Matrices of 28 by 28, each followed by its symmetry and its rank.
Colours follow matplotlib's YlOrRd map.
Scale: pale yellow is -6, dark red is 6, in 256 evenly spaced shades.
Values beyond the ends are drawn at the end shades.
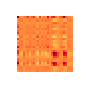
symmetric, rank two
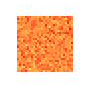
antisymmetric, full rank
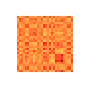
symmetric, rank two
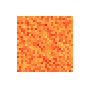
antisymmetric, full rank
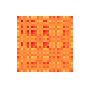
symmetric, rank two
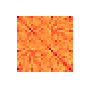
symmetric, rank five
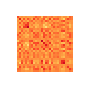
symmetric, rank three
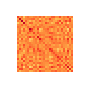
symmetric, rank five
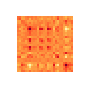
symmetric, rank three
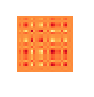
symmetric, rank one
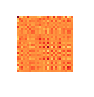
symmetric, rank three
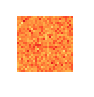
antisymmetric, full rank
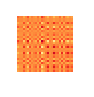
symmetric, rank one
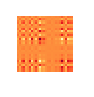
symmetric, rank one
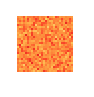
antisymmetric, full rank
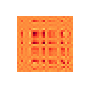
symmetric, rank two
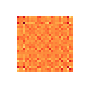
symmetric, rank three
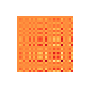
symmetric, rank one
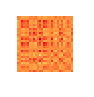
symmetric, rank two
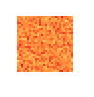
antisymmetric, full rank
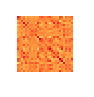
symmetric, rank five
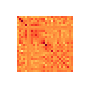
symmetric, rank five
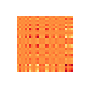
symmetric, rank one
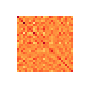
symmetric, rank five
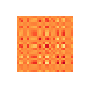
symmetric, rank two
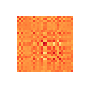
symmetric, rank three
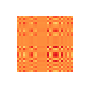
symmetric, rank one
